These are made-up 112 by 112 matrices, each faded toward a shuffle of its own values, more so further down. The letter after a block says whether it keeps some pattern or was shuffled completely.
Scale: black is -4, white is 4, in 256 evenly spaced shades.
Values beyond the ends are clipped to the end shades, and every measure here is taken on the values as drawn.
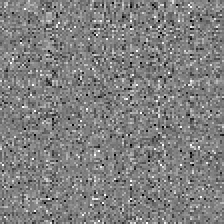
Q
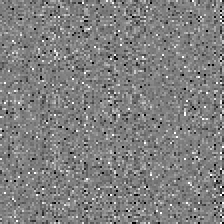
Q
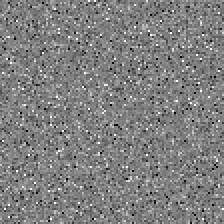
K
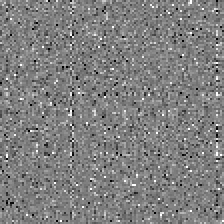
Q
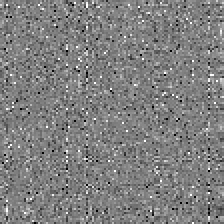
Q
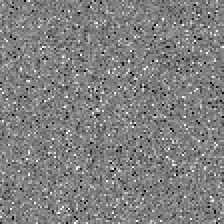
K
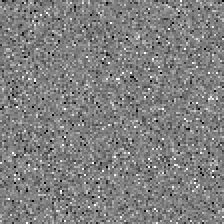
K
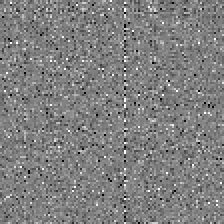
Q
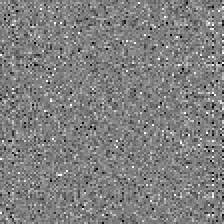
Q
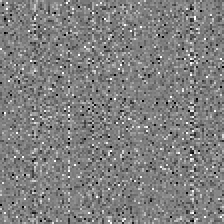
Q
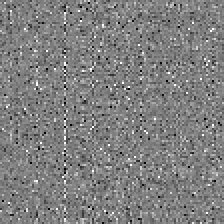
Q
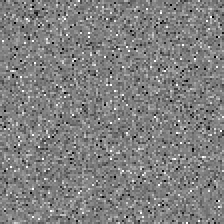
K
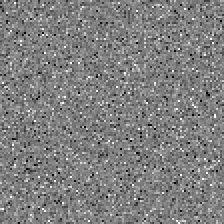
K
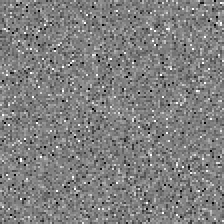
K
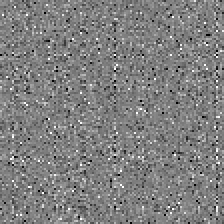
Q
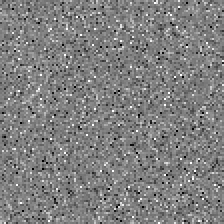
K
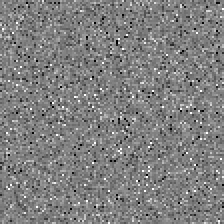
K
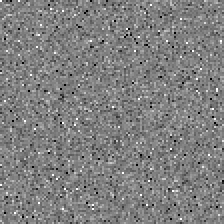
K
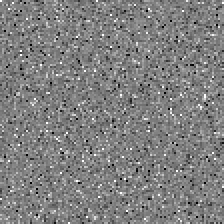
K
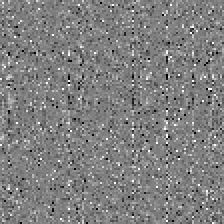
Q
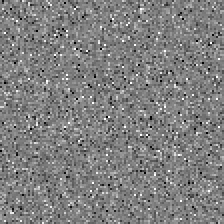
K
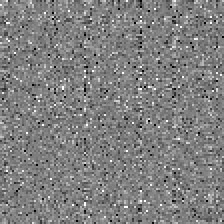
Q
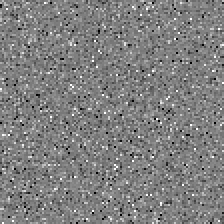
K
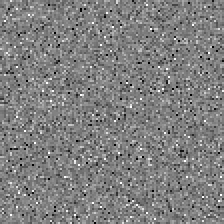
K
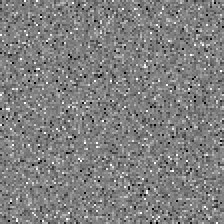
K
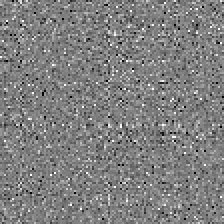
Q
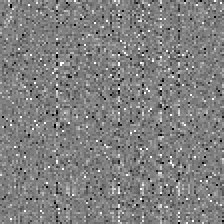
Q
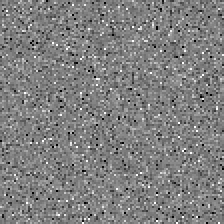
K
